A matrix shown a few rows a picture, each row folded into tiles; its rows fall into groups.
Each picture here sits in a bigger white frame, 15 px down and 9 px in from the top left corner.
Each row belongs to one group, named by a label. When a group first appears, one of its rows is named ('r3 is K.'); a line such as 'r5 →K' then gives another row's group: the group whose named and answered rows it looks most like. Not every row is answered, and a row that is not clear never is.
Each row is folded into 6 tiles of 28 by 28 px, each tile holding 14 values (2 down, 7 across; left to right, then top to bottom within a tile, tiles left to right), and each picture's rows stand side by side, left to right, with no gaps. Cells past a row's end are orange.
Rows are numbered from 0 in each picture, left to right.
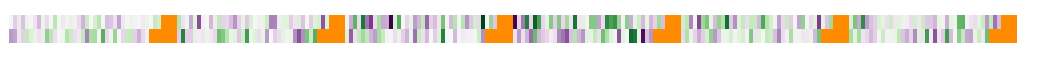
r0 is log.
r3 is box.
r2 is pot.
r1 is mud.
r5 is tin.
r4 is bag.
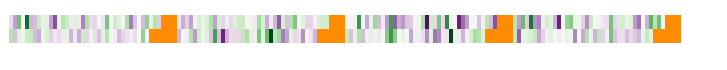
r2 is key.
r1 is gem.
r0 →pot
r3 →pot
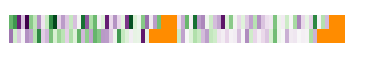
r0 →bag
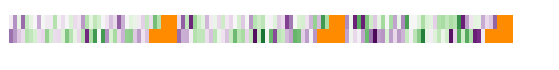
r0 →log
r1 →log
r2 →box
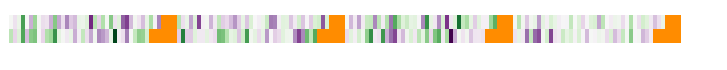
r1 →mud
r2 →gem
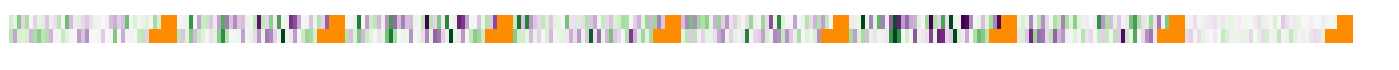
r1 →key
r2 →key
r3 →tin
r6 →gem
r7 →log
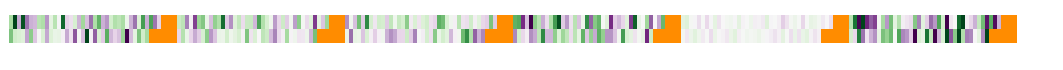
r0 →tin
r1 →bag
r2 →box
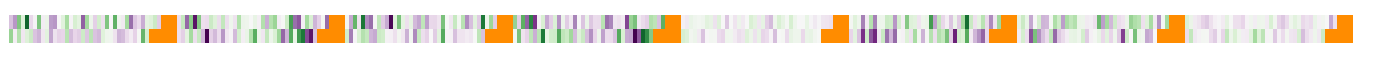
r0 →pot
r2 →pot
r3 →mud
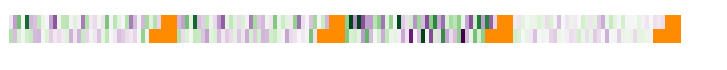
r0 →pot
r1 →pot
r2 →tin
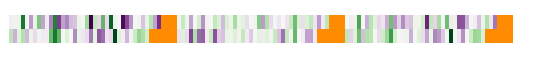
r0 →key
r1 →gem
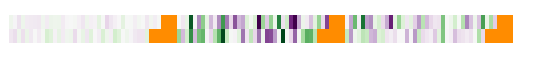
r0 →log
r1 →key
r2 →pot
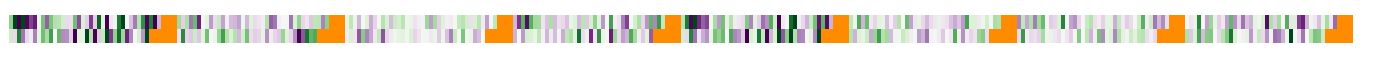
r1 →mud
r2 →gem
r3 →log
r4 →tin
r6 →bag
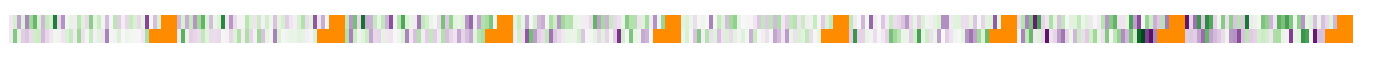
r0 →bag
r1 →bag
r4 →gem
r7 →box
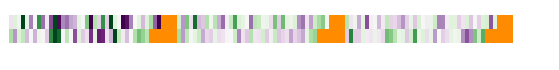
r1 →pot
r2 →mud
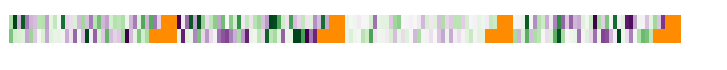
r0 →tin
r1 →box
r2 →gem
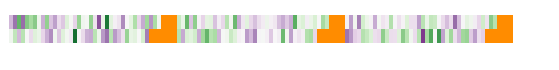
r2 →log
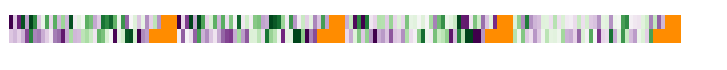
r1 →box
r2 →box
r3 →tin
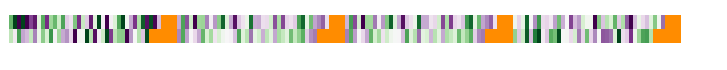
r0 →tin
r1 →bag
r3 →key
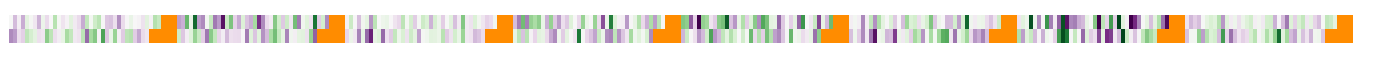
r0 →log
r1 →pot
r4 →bag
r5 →gem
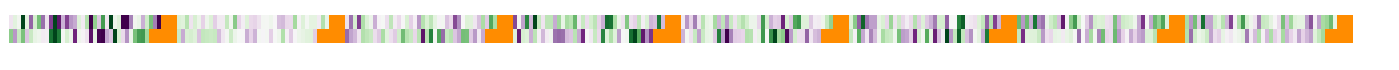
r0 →key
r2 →log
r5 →tin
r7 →pot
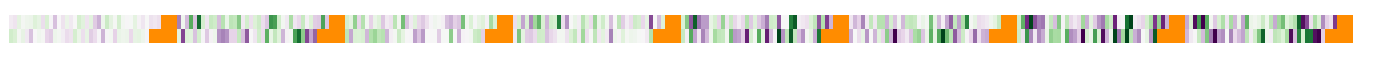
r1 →box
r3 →bag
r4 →tin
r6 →tin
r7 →box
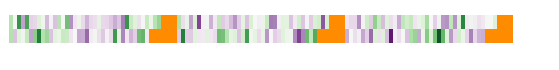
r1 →mud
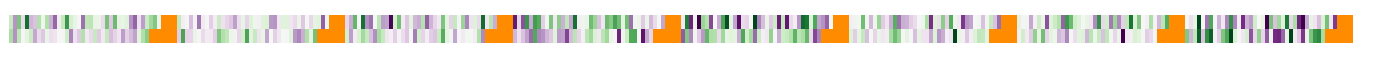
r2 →pot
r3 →box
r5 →key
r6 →gem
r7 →key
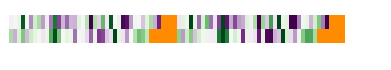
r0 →key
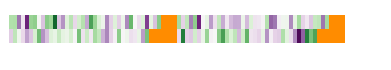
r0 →bag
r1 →mud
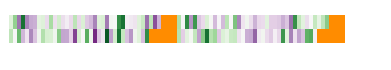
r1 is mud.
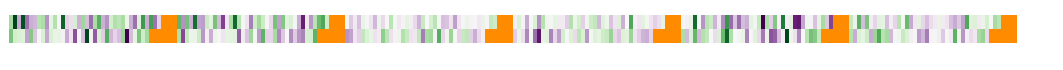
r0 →tin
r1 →pot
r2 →log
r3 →gem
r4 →key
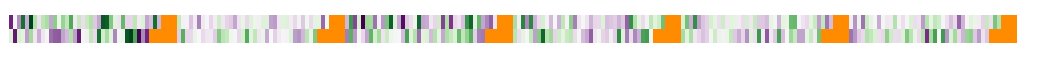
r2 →bag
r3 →mud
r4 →tin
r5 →log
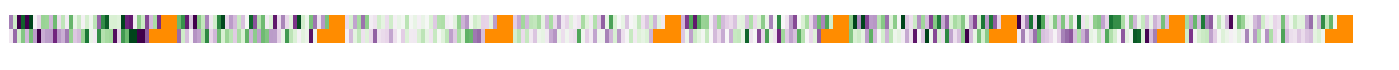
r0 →box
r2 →box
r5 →tin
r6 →box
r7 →pot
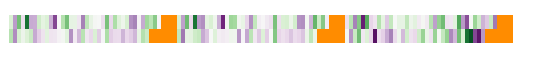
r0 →pot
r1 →pot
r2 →box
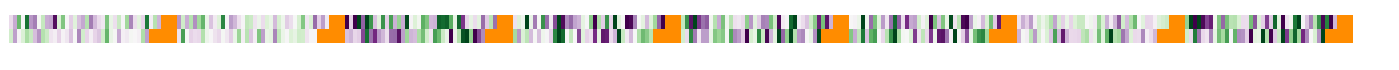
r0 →pot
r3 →key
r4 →tin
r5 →key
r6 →gem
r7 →tin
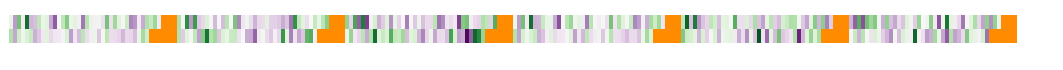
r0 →pot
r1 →mud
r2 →mud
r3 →pot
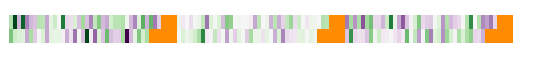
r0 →tin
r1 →gem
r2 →bag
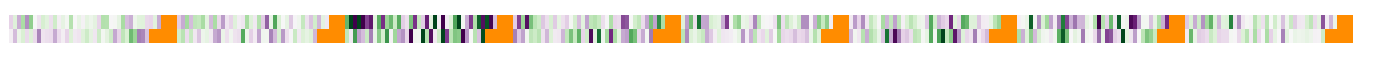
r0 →box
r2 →tin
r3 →log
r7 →bag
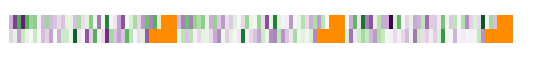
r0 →log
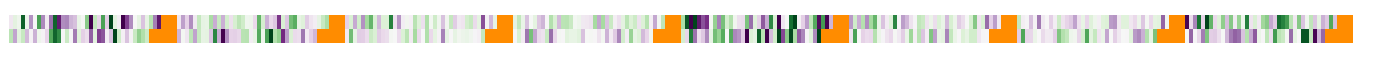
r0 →key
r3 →gem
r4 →tin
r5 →bag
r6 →mud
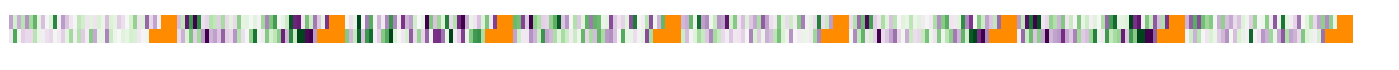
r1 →box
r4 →pot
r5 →box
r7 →log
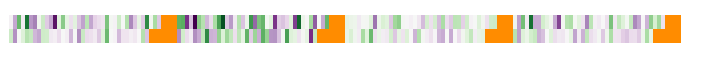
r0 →pot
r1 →bag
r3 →pot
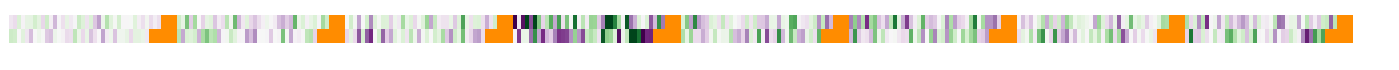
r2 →gem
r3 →box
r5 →bag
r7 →mud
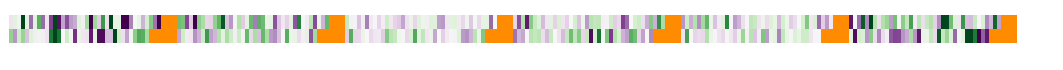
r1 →bag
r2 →mud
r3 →log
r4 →bag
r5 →box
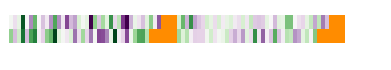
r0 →key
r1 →tin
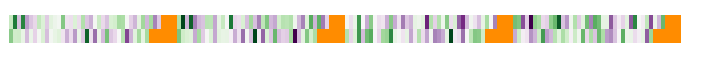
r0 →tin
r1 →tin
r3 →bag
